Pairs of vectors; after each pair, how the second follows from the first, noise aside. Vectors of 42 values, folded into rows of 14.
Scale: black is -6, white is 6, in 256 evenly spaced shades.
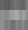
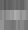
copied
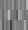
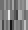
scaled up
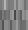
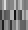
scaled up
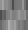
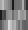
scaled up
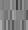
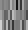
scaled up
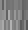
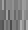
negated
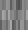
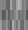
negated
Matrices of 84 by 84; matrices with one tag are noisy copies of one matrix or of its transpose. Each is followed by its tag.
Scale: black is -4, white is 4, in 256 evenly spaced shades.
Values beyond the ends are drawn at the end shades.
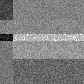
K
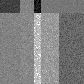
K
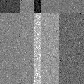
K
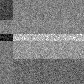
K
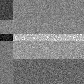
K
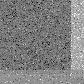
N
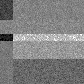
K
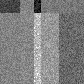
K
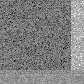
N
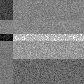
K
